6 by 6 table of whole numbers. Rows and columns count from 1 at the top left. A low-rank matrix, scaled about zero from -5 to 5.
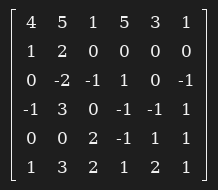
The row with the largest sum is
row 1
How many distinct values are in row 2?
3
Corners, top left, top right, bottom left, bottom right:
4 1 1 1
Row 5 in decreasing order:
2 1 1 0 0 -1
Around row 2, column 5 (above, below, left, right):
3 0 0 0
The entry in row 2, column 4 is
0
